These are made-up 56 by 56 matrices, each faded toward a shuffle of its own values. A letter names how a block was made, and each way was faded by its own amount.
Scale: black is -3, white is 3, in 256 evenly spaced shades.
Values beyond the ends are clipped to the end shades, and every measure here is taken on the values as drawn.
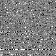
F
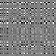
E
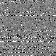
F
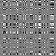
E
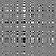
E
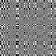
E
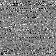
F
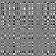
E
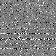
F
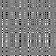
E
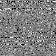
F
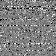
F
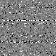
F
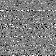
F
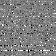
F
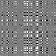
E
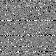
F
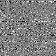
F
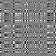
E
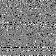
F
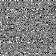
F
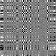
E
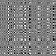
E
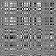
E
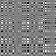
E
